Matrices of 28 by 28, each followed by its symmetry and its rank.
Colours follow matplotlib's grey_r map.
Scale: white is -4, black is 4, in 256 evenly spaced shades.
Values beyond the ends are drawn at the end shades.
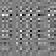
neither, rank two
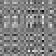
neither, rank two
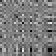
symmetric, rank three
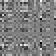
neither, rank three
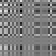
neither, rank one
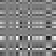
neither, rank one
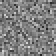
antisymmetric, full rank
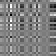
neither, rank one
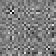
symmetric, rank three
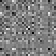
symmetric, rank three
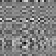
neither, rank three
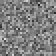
antisymmetric, full rank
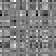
antisymmetric, rank two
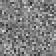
antisymmetric, full rank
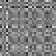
antisymmetric, rank two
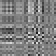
antisymmetric, rank two
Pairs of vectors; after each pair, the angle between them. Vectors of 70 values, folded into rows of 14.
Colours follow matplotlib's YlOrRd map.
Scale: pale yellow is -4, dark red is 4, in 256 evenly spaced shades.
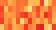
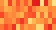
partly opposed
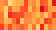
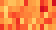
nearly parallel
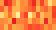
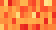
partly aligned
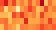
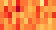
nearly opposite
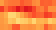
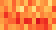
partly opposed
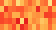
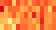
partly opposed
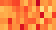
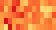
partly aligned
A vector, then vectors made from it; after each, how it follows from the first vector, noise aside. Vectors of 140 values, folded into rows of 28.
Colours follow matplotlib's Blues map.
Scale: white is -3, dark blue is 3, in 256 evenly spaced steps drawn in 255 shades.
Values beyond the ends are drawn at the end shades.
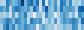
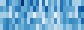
copied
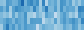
shrunk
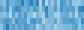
shrunk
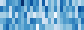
copied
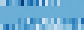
partly zeroed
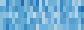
shrunk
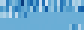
partly zeroed
